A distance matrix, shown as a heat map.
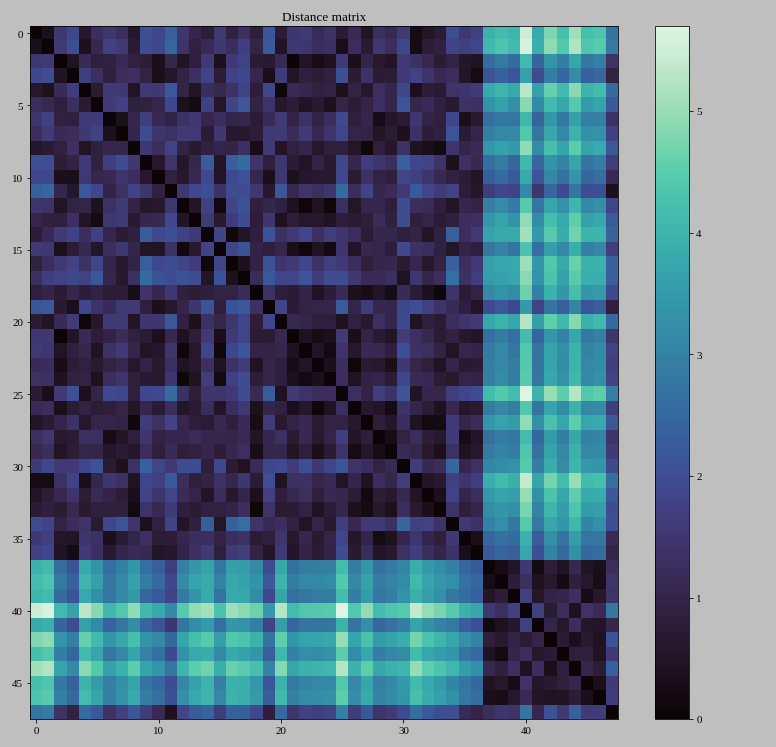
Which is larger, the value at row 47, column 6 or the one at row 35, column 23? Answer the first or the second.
the first
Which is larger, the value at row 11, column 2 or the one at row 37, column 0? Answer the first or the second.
the second
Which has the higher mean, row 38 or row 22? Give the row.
38
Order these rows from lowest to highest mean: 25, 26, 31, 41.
26, 31, 25, 41
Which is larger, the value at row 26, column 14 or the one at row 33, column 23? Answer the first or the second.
the first
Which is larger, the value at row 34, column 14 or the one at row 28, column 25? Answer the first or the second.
the first
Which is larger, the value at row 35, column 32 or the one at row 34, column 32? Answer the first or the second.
the second
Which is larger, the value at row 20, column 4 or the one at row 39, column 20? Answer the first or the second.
the second
